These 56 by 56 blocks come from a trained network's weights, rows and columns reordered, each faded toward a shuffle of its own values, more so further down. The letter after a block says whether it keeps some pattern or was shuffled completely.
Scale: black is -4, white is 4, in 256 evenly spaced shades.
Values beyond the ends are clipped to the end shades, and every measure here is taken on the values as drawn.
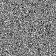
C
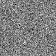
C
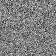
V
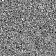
C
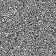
V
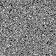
V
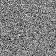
V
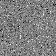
V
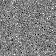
V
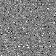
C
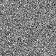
V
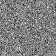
V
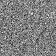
C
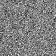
C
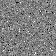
V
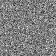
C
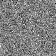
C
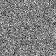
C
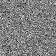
V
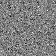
C
